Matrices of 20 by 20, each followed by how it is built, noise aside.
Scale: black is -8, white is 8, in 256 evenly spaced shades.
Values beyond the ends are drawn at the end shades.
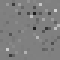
sparse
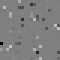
sparse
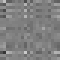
low rank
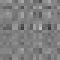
low rank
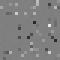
sparse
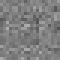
low rank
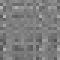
low rank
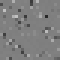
sparse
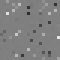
sparse
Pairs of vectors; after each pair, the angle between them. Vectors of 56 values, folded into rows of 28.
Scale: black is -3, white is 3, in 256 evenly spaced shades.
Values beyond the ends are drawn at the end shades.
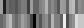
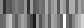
nearly parallel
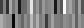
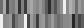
partly aligned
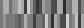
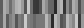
nearly parallel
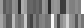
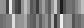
partly aligned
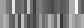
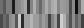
nearly opposite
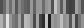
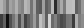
nearly opposite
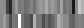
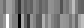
partly opposed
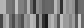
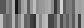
nearly opposite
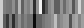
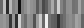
orthogonal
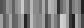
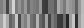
partly opposed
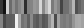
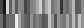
nearly parallel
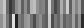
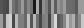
partly opposed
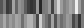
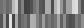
partly aligned
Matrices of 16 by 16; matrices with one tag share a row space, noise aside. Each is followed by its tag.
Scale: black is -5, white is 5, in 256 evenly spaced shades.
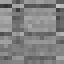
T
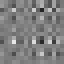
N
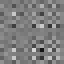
N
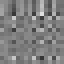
N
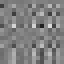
N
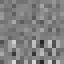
N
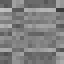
T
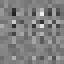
N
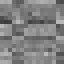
T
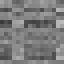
T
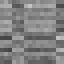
T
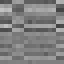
T
